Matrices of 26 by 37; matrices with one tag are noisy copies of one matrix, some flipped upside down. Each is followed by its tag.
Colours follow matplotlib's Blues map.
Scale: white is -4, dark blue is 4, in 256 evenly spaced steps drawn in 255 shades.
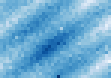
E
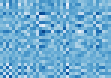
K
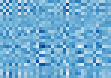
K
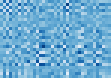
K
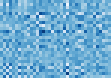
K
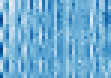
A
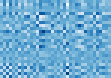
K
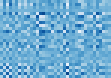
K
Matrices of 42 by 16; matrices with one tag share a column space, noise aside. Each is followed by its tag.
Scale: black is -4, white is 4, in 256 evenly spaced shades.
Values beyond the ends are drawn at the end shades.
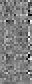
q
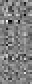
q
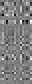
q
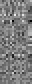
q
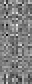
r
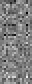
r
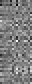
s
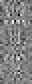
q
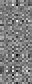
s
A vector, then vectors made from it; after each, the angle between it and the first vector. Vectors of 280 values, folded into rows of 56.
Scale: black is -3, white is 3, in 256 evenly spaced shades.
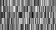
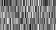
partly opposed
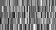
partly aligned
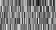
orthogonal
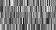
orthogonal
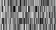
nearly opposite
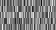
partly opposed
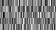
orthogonal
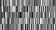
nearly parallel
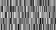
partly opposed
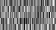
partly opposed
